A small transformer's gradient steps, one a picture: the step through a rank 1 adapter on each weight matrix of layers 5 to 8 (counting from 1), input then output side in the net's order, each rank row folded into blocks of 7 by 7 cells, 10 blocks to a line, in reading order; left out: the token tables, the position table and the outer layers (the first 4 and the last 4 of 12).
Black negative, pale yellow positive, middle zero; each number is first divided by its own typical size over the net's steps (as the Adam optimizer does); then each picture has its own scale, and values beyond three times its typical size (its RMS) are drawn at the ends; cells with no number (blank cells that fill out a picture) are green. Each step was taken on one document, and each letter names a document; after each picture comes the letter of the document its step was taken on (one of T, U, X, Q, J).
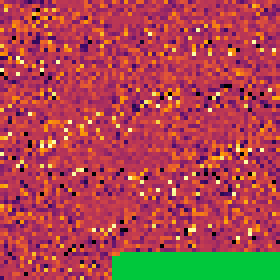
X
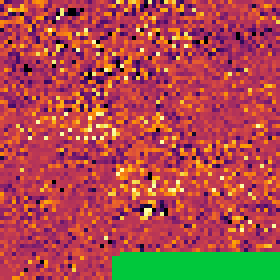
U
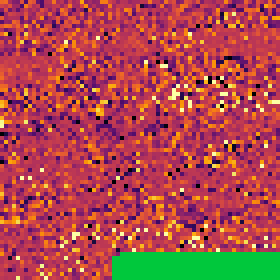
U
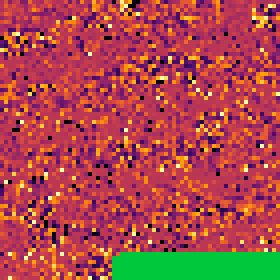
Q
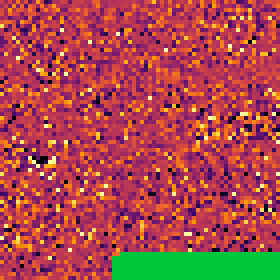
X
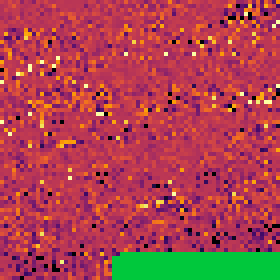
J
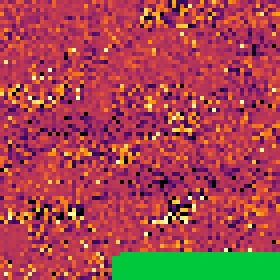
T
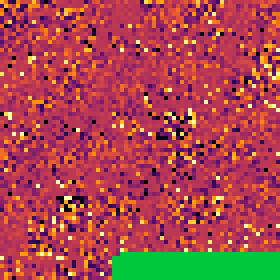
T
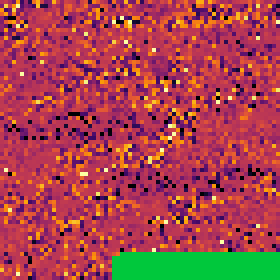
T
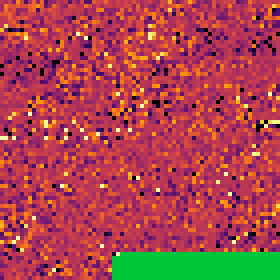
X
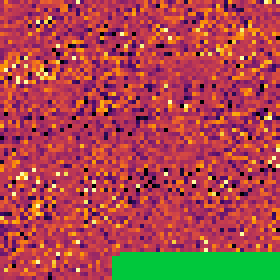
U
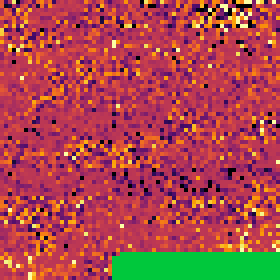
T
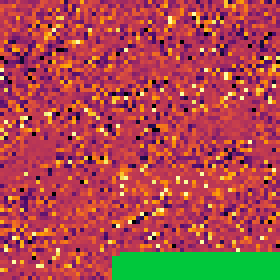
U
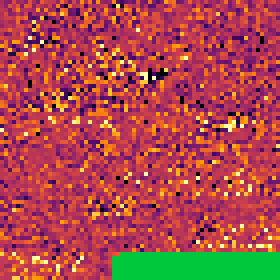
U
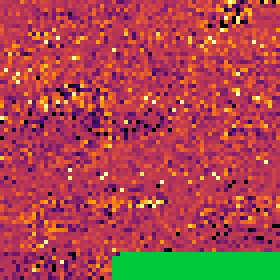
J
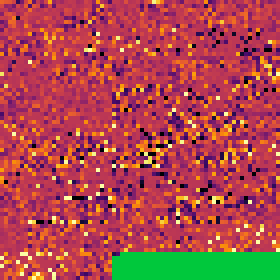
T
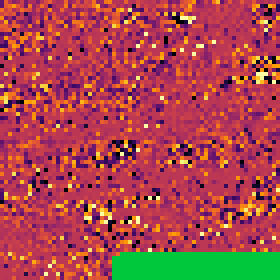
Q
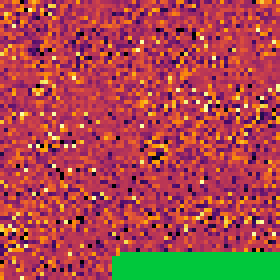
X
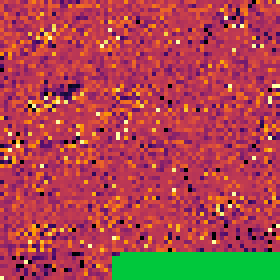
J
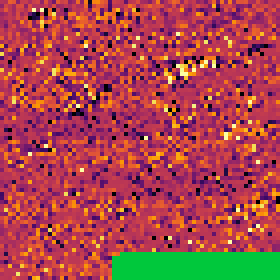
X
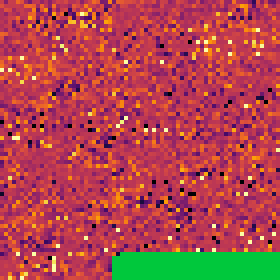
J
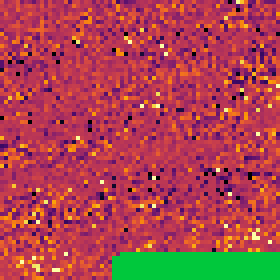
J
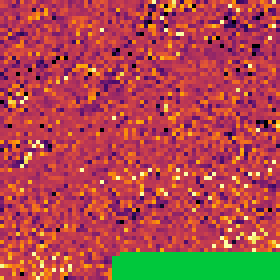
X
